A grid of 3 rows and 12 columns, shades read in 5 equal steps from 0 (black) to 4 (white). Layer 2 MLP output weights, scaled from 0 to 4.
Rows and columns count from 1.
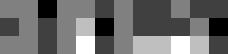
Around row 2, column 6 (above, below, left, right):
1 1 3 2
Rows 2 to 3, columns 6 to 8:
0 2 1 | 1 2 3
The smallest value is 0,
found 3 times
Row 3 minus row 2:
1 0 0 0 1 1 0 2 2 3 1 1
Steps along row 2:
up down up up down up down same same up down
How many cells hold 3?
4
